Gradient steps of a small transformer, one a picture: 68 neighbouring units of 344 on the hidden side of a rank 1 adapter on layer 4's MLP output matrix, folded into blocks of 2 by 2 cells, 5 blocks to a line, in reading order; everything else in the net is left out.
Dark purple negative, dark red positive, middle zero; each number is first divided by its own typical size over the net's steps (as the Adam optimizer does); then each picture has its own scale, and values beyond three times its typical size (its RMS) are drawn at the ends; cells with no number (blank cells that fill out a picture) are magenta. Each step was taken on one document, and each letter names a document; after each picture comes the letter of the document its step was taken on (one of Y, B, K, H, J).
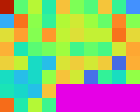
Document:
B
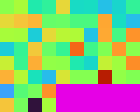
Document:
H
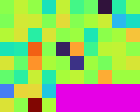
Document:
H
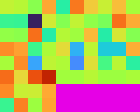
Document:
H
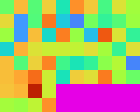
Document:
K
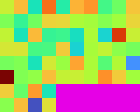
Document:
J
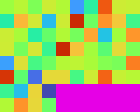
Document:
H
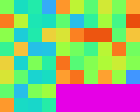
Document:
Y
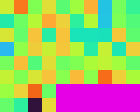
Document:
J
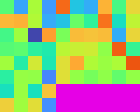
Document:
J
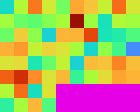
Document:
K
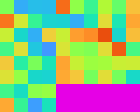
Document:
Y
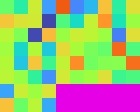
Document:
J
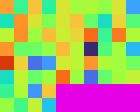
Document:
B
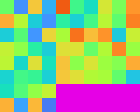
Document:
Y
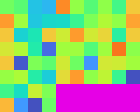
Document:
Y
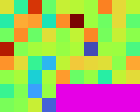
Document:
K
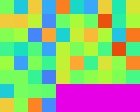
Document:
J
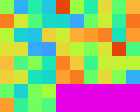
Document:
Y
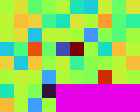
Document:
H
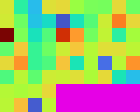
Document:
Y
